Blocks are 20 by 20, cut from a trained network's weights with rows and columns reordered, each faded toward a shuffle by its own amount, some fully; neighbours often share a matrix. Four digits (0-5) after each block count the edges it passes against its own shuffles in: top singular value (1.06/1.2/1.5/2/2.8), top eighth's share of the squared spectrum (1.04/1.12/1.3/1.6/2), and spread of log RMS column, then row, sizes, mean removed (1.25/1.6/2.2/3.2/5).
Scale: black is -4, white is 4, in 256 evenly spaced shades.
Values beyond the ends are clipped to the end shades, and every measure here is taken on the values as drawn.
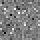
0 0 0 0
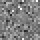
0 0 0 0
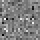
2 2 1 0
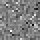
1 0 0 0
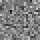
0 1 0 1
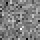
0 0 0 0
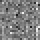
2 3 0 1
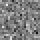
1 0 0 0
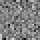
1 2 0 1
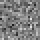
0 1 1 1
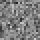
1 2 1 1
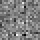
2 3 0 1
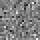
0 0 0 0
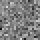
1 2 0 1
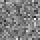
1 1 0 0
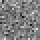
0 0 0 0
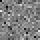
0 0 0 0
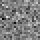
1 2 0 0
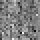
2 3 0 1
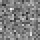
1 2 1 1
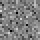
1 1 0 0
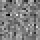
2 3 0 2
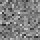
0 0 0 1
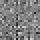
2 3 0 1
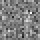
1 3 0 1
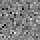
0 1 0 1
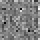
2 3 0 1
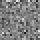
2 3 0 1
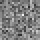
1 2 0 1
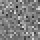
0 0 1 0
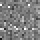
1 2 0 0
